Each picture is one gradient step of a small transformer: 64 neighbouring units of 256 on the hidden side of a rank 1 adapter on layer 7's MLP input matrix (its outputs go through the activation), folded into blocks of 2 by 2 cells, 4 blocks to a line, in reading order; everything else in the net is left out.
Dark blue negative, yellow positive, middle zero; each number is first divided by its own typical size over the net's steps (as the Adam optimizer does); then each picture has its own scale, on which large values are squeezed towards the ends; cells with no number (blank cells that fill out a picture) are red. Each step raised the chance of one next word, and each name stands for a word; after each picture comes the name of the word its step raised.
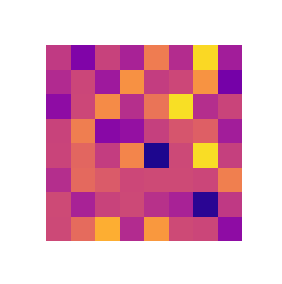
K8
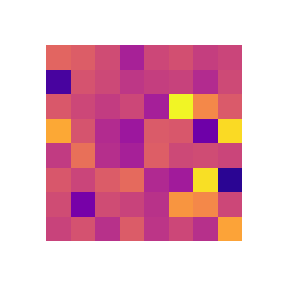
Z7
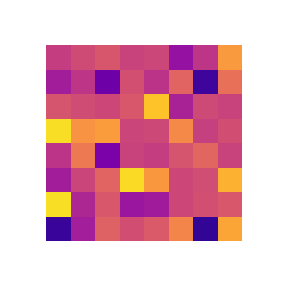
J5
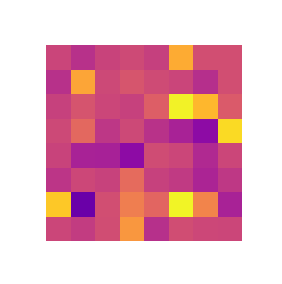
Z7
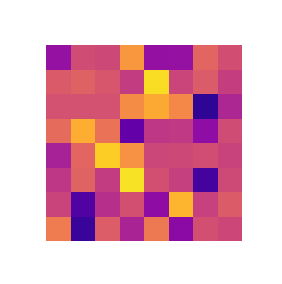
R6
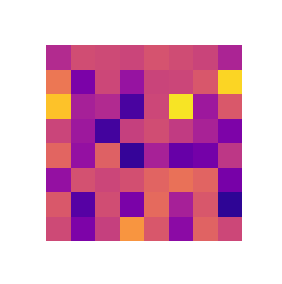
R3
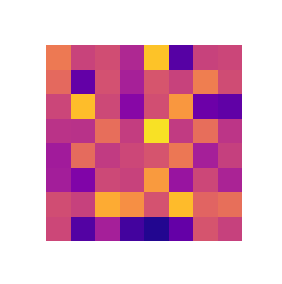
R6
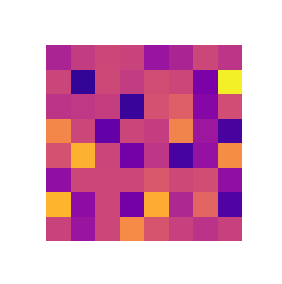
R3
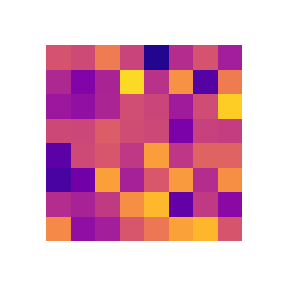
J5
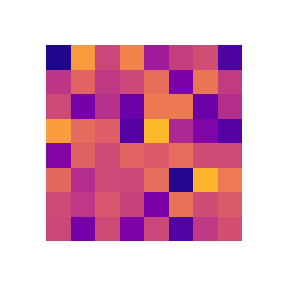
R6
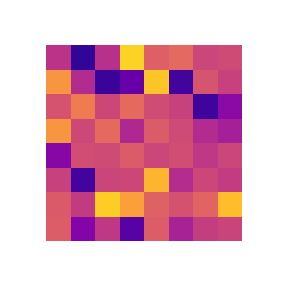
R6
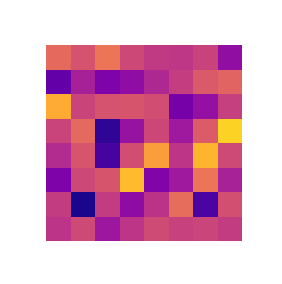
K8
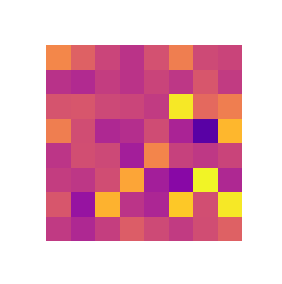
Z7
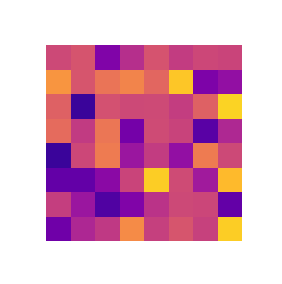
J5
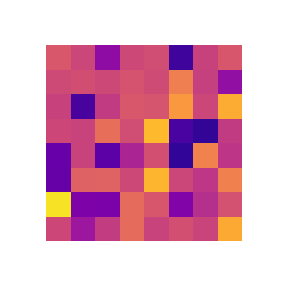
J5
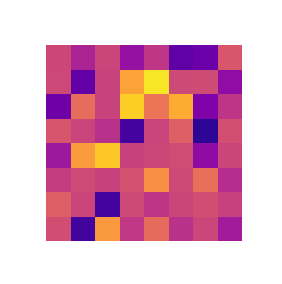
R6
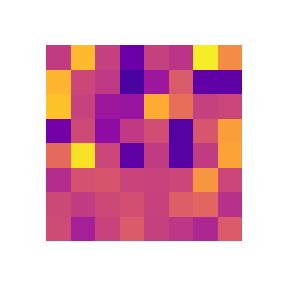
R3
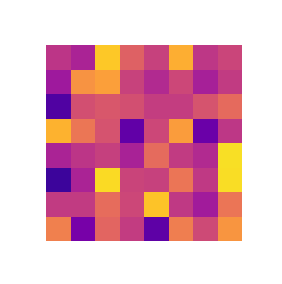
J5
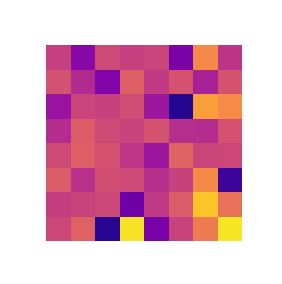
Z7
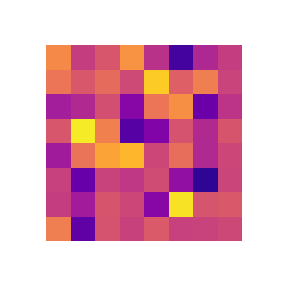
R6
